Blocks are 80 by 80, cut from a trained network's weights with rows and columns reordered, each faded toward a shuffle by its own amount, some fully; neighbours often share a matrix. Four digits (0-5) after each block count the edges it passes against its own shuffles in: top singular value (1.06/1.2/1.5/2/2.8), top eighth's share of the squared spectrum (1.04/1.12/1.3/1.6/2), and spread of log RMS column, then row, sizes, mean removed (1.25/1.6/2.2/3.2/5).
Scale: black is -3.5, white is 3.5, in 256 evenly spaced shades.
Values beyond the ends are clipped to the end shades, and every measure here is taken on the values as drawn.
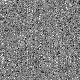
1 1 0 0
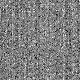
3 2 0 1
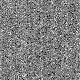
2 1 0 0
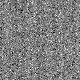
2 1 0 0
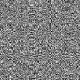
3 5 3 2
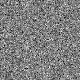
2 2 0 0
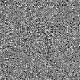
3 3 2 2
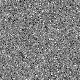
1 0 0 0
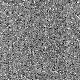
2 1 0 0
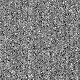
2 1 0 0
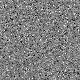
0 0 0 0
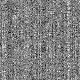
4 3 1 2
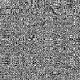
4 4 2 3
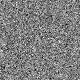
1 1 0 0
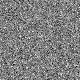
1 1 0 0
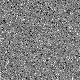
0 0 0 0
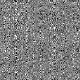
3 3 3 1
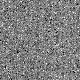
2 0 0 0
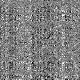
4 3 1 3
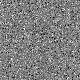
0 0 0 0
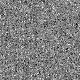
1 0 0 0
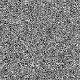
3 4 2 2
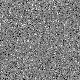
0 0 0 0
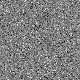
1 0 0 0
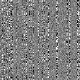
4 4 4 1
